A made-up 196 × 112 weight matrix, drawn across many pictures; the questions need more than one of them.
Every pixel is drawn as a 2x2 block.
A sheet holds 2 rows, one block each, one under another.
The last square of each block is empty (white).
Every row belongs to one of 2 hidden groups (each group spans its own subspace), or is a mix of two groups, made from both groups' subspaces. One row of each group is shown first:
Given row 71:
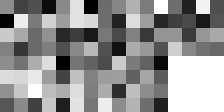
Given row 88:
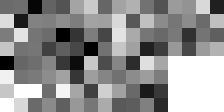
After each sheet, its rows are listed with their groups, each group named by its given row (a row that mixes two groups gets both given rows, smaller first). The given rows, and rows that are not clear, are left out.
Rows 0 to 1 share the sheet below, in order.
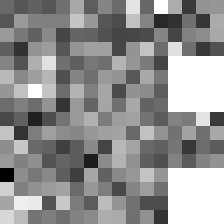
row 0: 71
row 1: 88
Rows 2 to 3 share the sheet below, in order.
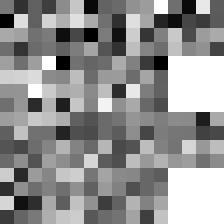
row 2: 71
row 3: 88
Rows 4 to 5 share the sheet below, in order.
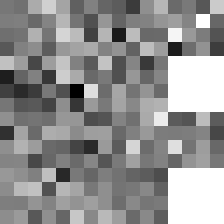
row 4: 71 and 88
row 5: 71
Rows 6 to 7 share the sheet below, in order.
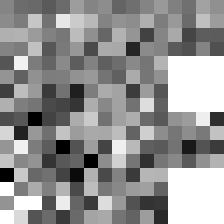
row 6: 88
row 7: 88
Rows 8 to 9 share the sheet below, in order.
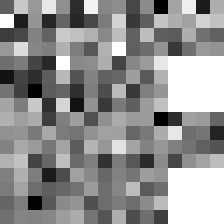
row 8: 71
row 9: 71
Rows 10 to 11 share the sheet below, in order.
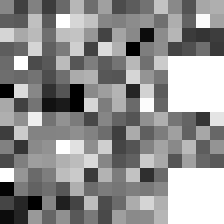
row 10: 88
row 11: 88
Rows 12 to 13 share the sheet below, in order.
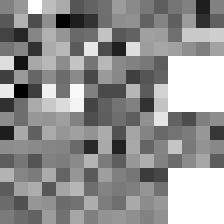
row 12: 88
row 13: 71 and 88
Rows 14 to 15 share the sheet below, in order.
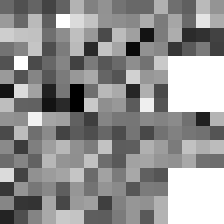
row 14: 88
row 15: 88
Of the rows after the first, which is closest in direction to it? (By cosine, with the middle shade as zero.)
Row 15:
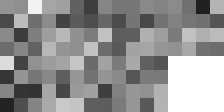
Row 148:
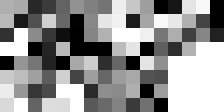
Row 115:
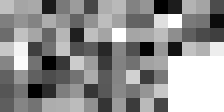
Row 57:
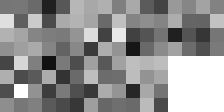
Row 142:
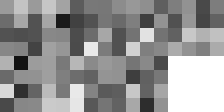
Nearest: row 142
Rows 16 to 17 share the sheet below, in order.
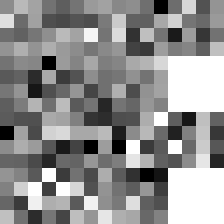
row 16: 71
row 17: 71
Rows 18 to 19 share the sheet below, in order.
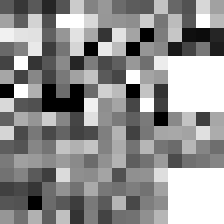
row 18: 88
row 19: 71
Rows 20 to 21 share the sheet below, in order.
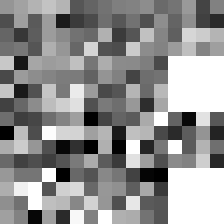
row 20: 88
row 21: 71
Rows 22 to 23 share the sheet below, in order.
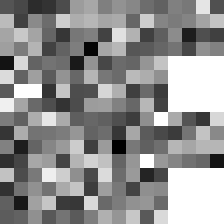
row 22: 88
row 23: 71 and 88
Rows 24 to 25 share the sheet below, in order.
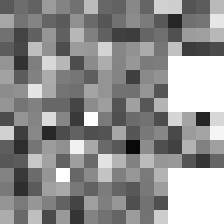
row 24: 71
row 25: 71
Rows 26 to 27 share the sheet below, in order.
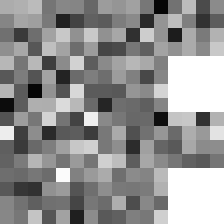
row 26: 71 and 88
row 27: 71
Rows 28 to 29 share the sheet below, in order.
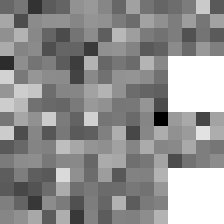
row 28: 88
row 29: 71
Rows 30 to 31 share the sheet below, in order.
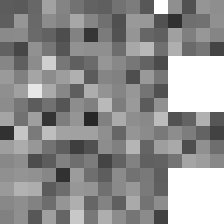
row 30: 71
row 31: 71
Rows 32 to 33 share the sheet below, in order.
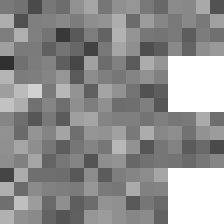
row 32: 88
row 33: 88
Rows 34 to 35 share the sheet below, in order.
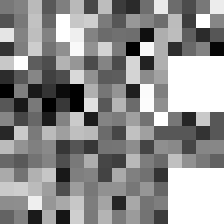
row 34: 88
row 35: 71
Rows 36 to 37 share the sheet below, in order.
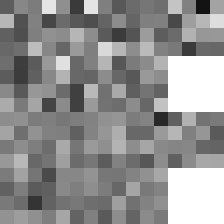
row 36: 71
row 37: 71
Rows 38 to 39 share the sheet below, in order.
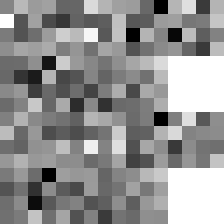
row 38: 71
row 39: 71
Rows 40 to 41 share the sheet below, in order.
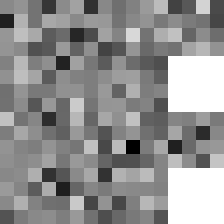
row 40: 71
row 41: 71
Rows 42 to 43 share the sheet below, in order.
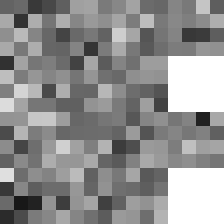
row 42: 88
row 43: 88
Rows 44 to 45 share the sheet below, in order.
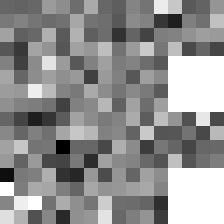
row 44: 71
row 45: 71 and 88
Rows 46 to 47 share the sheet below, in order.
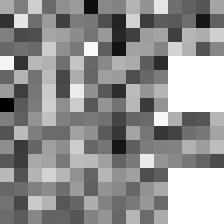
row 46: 71 and 88
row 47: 71 and 88
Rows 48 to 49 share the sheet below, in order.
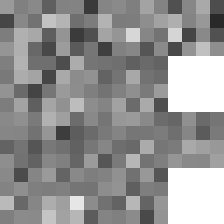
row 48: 71
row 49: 88
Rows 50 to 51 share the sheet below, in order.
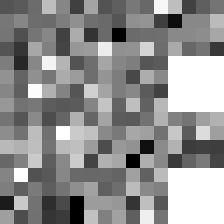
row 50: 71
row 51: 88
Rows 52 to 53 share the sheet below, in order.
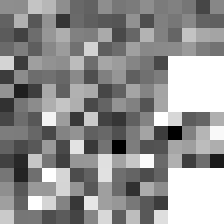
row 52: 88
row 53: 71
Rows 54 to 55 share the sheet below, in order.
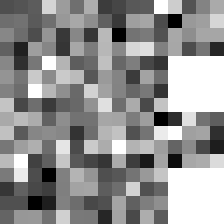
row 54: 71
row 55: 71
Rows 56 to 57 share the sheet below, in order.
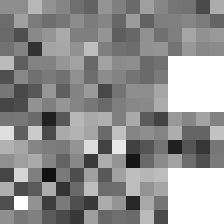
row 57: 71 and 88
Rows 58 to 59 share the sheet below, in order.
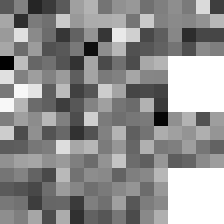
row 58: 88
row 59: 71
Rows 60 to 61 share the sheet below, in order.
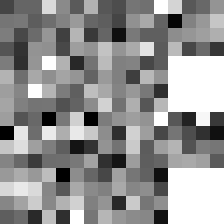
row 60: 71
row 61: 71
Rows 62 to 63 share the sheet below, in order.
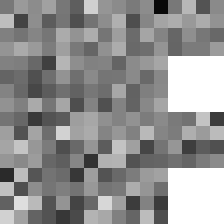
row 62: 71
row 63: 88
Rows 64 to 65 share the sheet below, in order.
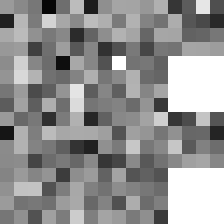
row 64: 71
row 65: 71
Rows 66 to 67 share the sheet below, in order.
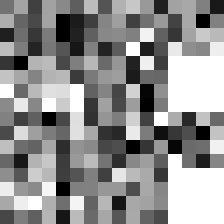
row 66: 88
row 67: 71
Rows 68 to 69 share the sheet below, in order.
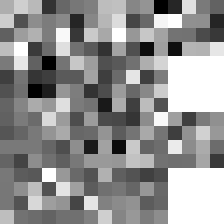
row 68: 71
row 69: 71
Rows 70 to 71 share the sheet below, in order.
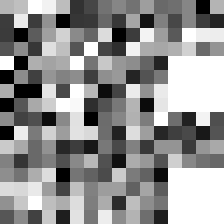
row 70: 88
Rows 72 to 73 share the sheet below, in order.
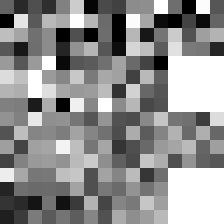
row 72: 71
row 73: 88
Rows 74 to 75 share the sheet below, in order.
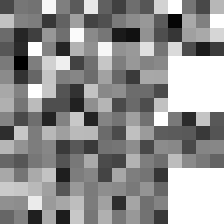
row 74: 71
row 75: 71
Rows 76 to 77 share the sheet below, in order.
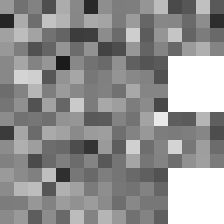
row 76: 71
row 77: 71
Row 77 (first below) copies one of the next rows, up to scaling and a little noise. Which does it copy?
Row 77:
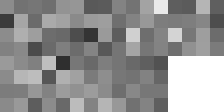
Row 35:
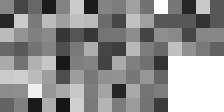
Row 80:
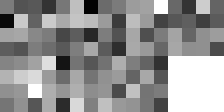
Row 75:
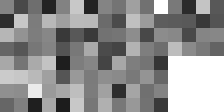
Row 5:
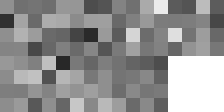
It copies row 5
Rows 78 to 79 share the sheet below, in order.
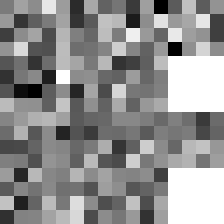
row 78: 71
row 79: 88
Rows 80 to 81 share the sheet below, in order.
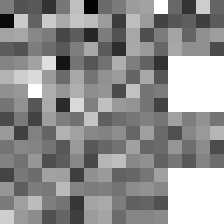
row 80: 71
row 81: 71 and 88
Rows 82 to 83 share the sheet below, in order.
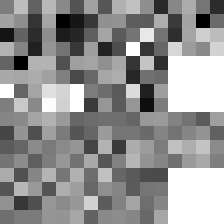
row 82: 88
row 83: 71 and 88
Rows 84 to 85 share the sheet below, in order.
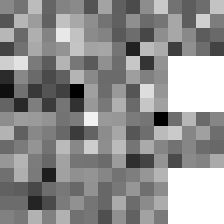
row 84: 88
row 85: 71
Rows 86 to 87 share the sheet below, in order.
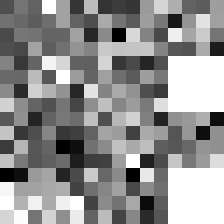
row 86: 71
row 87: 88
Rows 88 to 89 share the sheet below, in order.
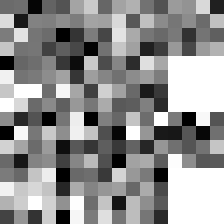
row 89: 71
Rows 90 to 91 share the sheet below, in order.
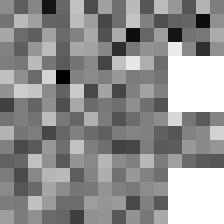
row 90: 71
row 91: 71
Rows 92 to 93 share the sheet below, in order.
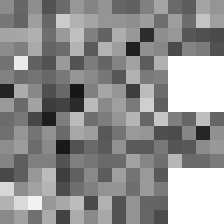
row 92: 88
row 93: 71 and 88
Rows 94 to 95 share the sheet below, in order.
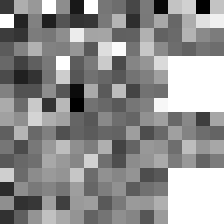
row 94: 71
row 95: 88
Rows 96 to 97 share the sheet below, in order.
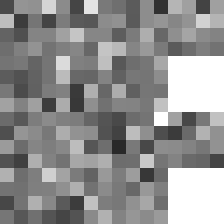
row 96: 71
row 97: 71 and 88
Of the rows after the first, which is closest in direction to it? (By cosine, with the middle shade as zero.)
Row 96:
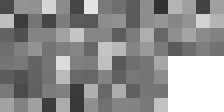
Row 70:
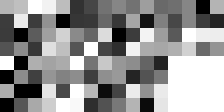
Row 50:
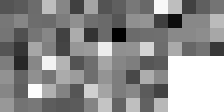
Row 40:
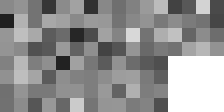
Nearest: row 50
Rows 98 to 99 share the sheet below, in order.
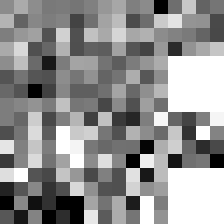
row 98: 71
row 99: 88
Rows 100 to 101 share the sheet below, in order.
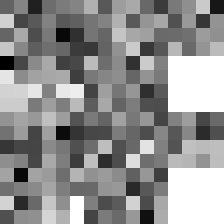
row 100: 88
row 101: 88
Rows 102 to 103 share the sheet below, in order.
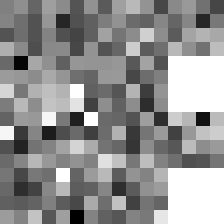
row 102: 88
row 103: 71
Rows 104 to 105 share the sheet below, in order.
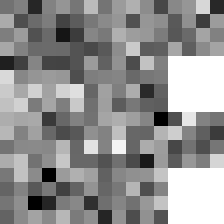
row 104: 88
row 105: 71
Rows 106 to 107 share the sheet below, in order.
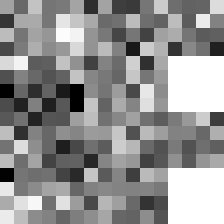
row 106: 88
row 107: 88
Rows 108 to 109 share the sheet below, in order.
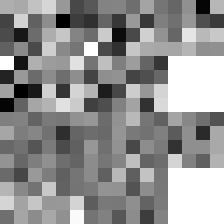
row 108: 88
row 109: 71 and 88
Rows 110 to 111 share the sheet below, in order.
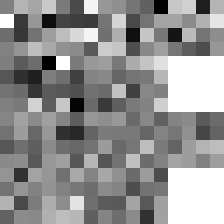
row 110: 71
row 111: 88
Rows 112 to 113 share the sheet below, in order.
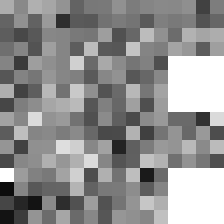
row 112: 88
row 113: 88
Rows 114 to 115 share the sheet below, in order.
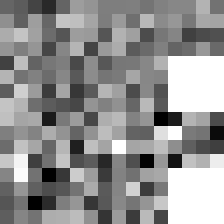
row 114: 88
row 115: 71
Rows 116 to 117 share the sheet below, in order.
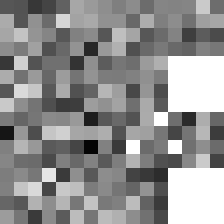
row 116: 88
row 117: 71
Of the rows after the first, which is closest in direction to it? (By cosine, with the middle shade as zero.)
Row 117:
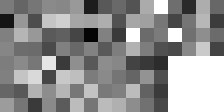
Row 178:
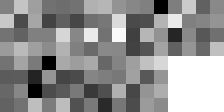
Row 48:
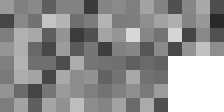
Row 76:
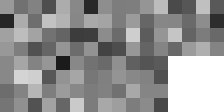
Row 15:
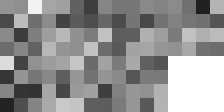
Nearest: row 76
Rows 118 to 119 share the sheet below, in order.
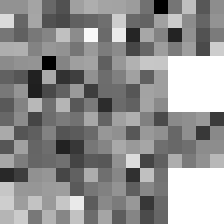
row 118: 71
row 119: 88
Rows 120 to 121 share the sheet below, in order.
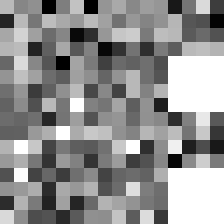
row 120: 71
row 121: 71 and 88
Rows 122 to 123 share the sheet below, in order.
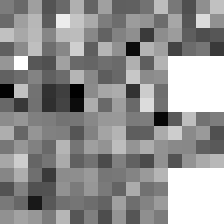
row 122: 88
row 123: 71
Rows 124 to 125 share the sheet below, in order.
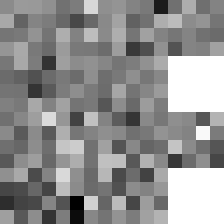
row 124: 71
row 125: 71 and 88
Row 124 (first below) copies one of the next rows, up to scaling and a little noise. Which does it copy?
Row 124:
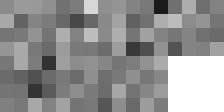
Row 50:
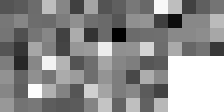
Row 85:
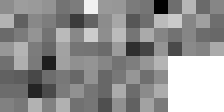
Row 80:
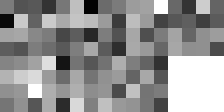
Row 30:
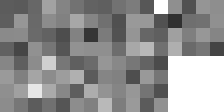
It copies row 85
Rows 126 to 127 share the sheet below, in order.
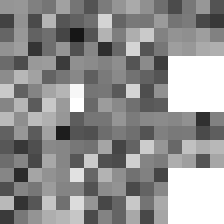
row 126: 71 and 88
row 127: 88
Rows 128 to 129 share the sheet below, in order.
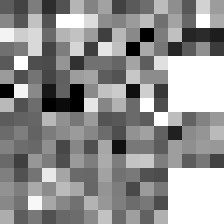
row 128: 88
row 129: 71
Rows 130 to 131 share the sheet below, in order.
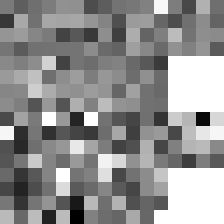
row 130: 71
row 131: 71
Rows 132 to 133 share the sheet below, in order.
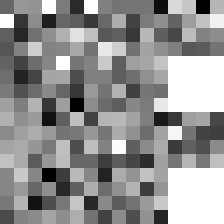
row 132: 71
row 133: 71
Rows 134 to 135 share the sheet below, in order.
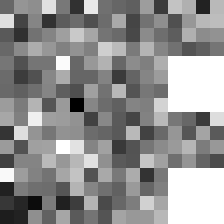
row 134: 71
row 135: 88
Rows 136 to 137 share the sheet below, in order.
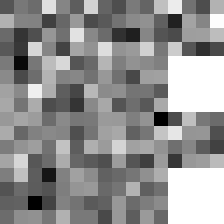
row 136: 71
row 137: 71
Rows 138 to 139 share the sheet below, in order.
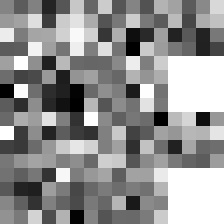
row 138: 71 and 88
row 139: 71
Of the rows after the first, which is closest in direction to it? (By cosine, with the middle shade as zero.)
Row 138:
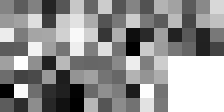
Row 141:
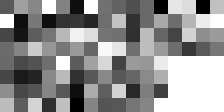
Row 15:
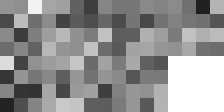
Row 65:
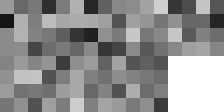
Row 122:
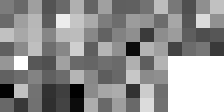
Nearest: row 122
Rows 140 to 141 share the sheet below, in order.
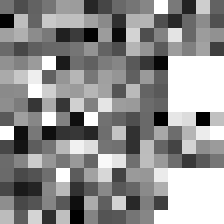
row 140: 71
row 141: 71
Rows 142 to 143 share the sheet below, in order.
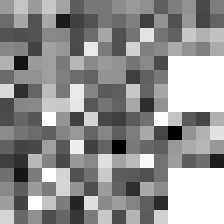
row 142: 88
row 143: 71
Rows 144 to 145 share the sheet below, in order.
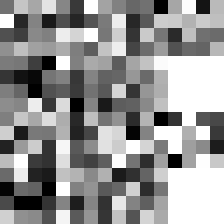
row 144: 71
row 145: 71
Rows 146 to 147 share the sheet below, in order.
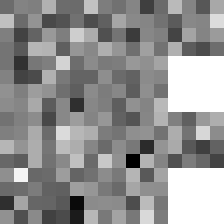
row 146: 71
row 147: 88
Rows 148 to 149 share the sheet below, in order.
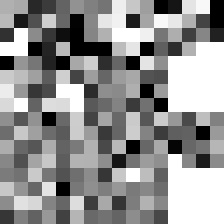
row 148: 71 and 88
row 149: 71
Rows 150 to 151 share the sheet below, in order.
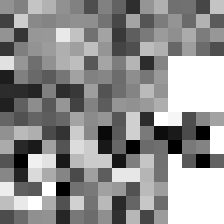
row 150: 88
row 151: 71
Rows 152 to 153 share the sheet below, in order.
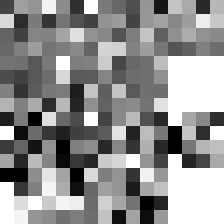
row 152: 71
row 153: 71 and 88
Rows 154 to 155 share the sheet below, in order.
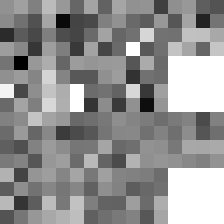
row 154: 88
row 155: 88
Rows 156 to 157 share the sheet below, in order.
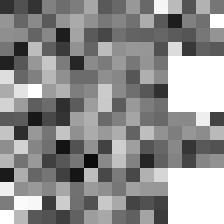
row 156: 71 and 88
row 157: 88
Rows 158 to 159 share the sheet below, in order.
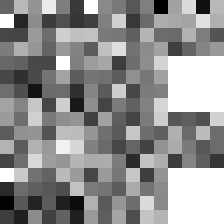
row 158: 71
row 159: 88
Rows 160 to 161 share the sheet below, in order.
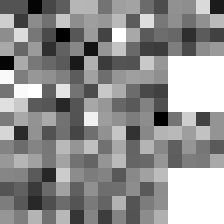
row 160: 88
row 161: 71
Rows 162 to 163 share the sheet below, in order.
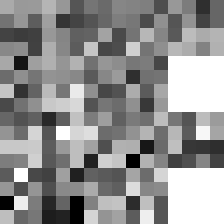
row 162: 88
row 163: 88
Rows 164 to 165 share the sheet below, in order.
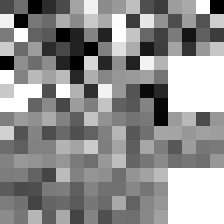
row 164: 88
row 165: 71
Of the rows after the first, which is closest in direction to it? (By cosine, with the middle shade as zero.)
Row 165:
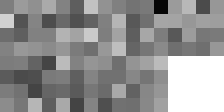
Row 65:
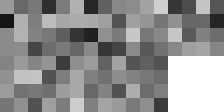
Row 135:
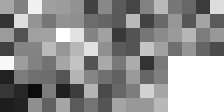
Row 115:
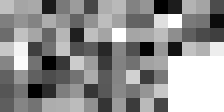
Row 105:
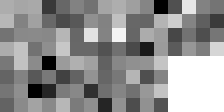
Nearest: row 105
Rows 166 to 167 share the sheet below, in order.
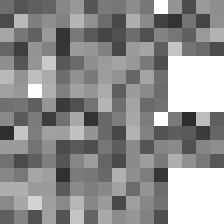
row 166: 71
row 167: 71
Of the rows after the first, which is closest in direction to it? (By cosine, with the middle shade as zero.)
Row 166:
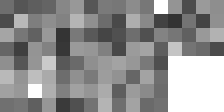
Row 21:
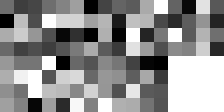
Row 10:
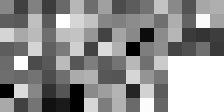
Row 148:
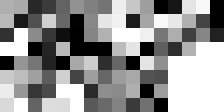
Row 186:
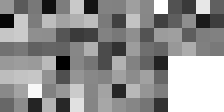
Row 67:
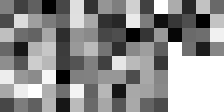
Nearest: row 67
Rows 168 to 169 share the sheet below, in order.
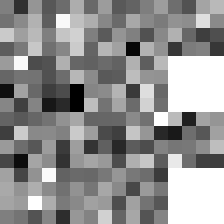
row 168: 88
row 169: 71
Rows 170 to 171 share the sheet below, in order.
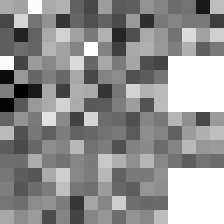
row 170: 88
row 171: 71
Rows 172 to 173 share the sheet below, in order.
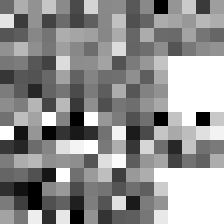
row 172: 71
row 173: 71
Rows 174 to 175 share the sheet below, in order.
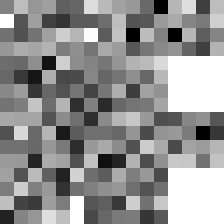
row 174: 71
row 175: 71 and 88
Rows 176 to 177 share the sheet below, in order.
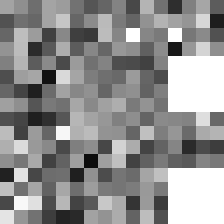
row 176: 71
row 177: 88
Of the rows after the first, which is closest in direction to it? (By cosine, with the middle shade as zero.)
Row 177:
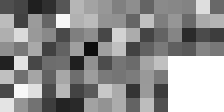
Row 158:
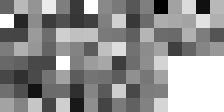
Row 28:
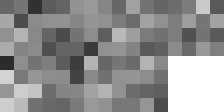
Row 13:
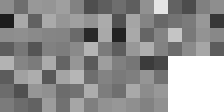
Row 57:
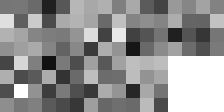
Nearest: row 28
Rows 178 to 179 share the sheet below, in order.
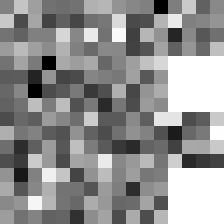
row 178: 71
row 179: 71
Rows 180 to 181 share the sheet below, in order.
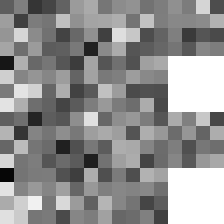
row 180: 88
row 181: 88
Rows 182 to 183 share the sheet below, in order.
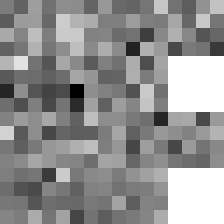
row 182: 88
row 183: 71
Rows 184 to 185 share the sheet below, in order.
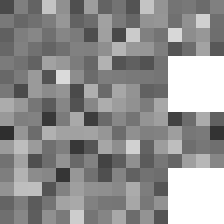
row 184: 71
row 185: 71
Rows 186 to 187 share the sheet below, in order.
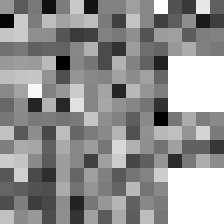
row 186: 71
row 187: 71 and 88
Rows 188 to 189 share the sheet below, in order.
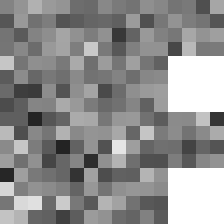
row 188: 88
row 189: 88
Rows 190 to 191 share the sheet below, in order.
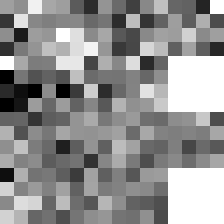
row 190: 88
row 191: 88
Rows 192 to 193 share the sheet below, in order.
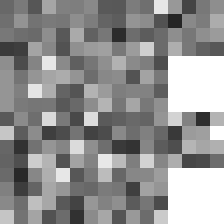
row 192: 71
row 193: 71
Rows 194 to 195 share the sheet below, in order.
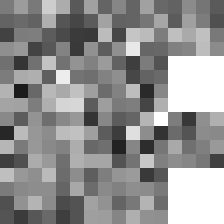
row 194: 71 and 88
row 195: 71 and 88
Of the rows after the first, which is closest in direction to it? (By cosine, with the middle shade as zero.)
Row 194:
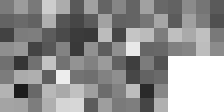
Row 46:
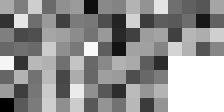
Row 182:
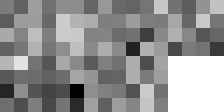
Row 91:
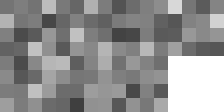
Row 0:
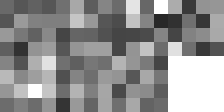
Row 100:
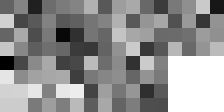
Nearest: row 100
